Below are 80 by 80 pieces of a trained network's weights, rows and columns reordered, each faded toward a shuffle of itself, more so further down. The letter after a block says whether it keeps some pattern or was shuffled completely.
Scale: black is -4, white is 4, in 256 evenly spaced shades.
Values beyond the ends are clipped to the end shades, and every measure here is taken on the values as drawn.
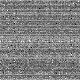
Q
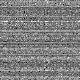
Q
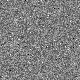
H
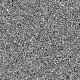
H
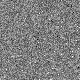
H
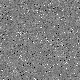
H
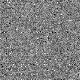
Q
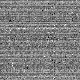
Q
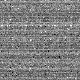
Q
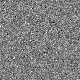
H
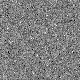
H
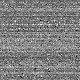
Q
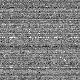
Q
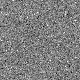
H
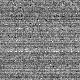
Q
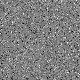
H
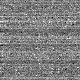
Q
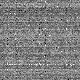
Q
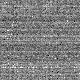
Q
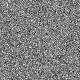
H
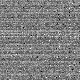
Q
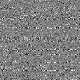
Q
